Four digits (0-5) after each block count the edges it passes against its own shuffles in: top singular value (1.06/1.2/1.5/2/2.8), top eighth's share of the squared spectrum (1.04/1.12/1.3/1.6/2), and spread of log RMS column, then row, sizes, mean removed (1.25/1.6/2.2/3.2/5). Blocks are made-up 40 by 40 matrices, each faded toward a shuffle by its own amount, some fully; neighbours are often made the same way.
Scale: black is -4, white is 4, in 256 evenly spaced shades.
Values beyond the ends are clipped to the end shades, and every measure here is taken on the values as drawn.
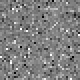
0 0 0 0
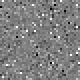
0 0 0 0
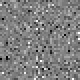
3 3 1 0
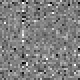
3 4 2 1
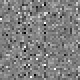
3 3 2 1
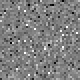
0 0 0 0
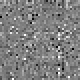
3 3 2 1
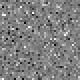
0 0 0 0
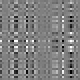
5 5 4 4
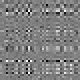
5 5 3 3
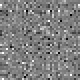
4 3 2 2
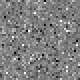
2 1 0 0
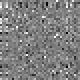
4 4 2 1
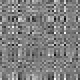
5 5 3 3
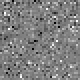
2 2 0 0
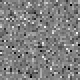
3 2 0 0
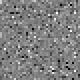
0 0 0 0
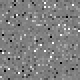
1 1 0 0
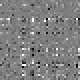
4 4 2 2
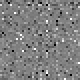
2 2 0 0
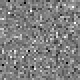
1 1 0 0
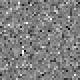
0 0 0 0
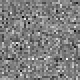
1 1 0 2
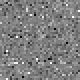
1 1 0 1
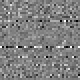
3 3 0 3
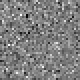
0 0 0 0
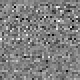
2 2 0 3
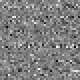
1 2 0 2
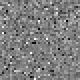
0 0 0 1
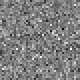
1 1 0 2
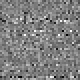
2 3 0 3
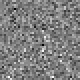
2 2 1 0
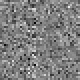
2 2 2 0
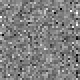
2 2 1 0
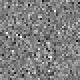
0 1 0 0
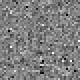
1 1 0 0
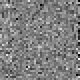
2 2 2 0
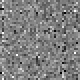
2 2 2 0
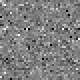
2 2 0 1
